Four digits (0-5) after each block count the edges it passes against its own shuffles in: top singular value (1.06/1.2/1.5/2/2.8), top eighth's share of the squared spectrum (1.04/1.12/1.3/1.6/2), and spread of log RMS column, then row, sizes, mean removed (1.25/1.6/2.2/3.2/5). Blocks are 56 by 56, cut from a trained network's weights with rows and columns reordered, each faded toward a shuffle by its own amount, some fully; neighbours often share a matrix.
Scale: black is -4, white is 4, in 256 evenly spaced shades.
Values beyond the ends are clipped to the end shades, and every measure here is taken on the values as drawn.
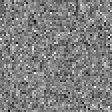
2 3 1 1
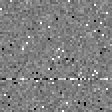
3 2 0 0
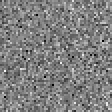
0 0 0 0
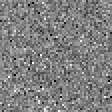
0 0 0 0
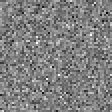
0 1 0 0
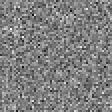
2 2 1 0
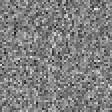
3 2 1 0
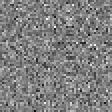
3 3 2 1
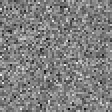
2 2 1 0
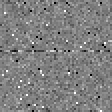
2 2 0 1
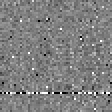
4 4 0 1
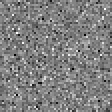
0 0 0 0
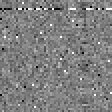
3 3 0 1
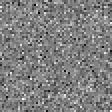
1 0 0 0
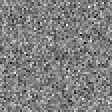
0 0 0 0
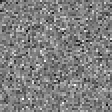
2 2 0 0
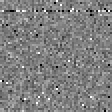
3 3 0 1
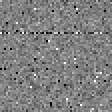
3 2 0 1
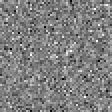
1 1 0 0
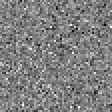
1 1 0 0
